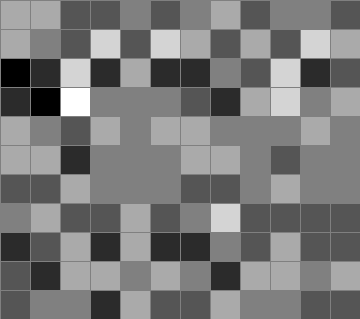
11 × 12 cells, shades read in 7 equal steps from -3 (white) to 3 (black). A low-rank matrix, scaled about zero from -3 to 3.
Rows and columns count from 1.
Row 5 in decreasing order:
1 0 0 0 0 0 0 -1 -1 -1 -1 -1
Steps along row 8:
down up same down up down down up same same same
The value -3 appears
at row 4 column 3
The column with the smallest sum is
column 10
